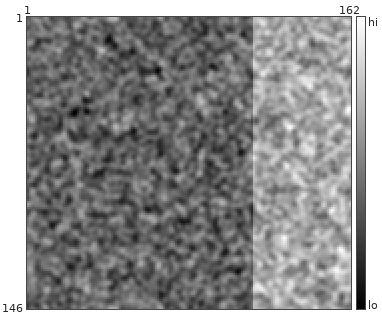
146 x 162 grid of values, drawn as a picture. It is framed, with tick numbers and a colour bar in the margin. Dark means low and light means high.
There are no regular stripes. The field is mottled with small blotches. The right part is higher, past a seam about 70% of the way across.
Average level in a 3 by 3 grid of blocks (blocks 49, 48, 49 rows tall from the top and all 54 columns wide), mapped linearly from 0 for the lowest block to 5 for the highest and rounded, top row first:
005
005
005
